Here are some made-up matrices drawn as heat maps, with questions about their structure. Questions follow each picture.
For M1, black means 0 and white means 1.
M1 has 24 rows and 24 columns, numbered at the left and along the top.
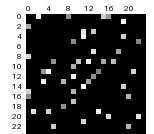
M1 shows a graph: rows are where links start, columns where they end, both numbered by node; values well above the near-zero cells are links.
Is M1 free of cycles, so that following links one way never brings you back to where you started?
no
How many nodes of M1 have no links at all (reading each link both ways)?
2
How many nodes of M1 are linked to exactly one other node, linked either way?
7
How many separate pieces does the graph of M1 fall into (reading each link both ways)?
3
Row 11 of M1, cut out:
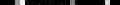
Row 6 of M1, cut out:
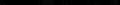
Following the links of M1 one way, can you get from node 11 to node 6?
no
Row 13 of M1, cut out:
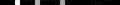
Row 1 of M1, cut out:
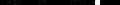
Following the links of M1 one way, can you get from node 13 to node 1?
yes
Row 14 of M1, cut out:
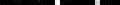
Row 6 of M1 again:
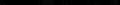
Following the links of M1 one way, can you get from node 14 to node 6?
no
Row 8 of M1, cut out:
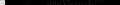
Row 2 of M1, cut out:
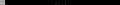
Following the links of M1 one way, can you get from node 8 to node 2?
yes
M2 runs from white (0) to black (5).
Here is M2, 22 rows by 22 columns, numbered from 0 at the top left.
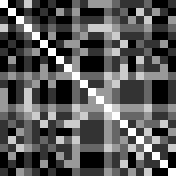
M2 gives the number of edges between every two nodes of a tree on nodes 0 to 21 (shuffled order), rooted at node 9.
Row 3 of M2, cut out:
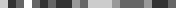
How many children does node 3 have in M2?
3
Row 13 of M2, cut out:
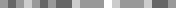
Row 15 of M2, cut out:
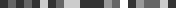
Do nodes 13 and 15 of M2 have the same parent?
yes
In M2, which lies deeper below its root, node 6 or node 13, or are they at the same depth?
node 6
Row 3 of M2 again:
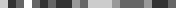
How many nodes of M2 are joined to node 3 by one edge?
4
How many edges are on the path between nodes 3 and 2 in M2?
3
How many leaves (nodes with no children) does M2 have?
15
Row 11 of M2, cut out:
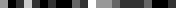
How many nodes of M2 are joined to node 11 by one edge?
1
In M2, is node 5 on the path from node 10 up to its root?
no
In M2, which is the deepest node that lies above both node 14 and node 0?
13
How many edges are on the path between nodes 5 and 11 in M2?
5
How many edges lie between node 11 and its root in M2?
3
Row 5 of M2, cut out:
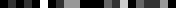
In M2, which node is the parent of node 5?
15
